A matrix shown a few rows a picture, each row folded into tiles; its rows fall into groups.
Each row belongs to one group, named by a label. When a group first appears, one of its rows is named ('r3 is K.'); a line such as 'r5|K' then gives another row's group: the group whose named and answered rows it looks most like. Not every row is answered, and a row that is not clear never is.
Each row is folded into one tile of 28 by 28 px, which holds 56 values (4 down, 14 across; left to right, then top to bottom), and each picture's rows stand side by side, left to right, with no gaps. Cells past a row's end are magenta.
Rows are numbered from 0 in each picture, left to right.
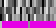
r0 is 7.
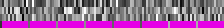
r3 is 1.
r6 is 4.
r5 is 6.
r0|6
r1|7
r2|4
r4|7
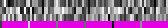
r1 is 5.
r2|1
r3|6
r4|1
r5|5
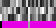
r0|1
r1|1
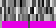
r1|4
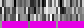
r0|5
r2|5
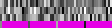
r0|4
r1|1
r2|7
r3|6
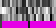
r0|1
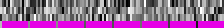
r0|1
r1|7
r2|7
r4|7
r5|7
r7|4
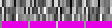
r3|5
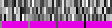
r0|4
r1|5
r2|6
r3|4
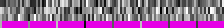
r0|1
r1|7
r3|4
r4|6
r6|6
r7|6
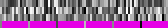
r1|1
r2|1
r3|5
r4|4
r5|6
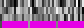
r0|7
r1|5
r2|1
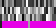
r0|6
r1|1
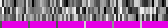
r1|6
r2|6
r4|4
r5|1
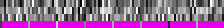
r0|6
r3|7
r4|7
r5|7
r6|6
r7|1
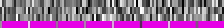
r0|5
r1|5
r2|6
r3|4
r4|5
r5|1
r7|1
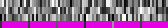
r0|4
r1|4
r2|5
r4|4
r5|1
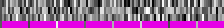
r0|6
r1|6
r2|7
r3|7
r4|4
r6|1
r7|7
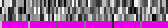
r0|5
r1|4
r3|7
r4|4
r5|4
